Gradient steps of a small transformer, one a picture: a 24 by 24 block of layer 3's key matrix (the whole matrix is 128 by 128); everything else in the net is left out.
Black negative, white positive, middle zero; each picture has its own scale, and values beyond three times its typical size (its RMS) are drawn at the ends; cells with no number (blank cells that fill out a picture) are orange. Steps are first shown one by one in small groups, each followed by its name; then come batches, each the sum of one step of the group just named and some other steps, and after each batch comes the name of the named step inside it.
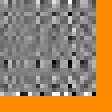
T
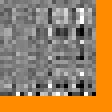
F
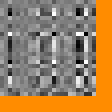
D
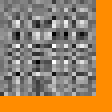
F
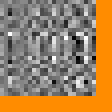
D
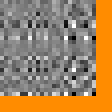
T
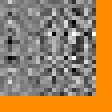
D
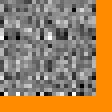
F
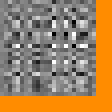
D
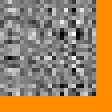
F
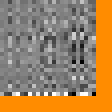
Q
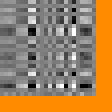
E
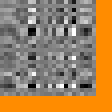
E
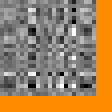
E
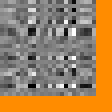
E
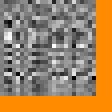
Q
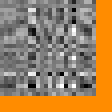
E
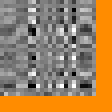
E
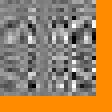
E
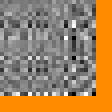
Q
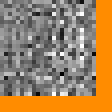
Q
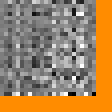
Q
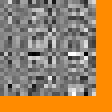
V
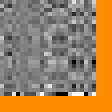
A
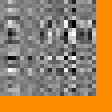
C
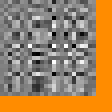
V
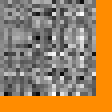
A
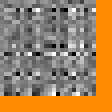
A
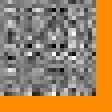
C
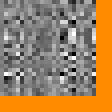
C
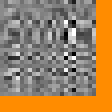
C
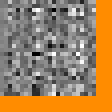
V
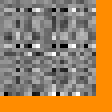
A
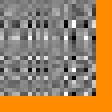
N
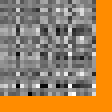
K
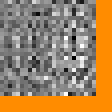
N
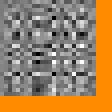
K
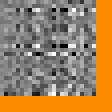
K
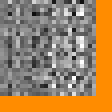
K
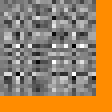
N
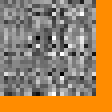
K
